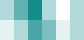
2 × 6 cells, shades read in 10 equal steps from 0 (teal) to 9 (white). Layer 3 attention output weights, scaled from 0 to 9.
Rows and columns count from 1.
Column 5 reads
9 8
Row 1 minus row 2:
-2 -3 -2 2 1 0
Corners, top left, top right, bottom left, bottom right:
6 6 8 6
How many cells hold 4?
1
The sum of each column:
14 9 2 10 17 12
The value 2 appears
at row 2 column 3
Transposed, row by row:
6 8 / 3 6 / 0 2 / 6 4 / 9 8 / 6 6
